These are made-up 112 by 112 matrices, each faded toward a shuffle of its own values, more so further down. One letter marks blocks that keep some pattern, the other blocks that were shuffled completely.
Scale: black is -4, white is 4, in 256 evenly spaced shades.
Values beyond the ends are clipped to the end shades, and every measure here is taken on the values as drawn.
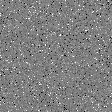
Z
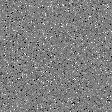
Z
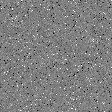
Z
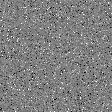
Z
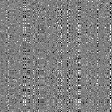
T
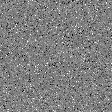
Z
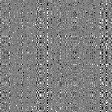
T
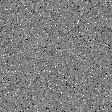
Z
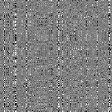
T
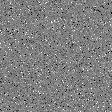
Z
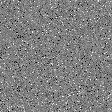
Z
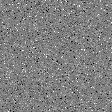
Z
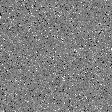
Z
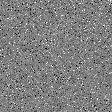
Z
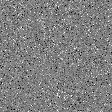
Z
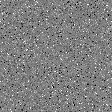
Z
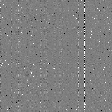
T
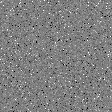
Z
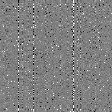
T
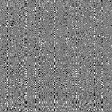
T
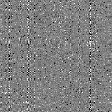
T
